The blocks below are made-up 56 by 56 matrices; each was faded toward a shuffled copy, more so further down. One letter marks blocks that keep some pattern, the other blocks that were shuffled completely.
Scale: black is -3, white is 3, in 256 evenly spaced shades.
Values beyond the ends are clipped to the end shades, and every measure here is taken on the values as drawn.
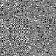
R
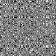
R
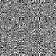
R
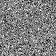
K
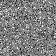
K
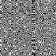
R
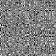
R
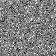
K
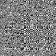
R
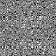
R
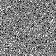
K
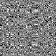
R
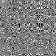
R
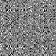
R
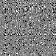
R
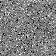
K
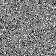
K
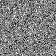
K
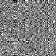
R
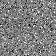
K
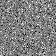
K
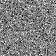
K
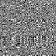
R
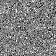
K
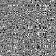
R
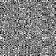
R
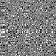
R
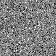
K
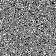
K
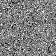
K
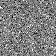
K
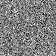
K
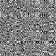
R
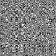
R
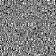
R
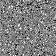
K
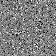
K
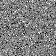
K
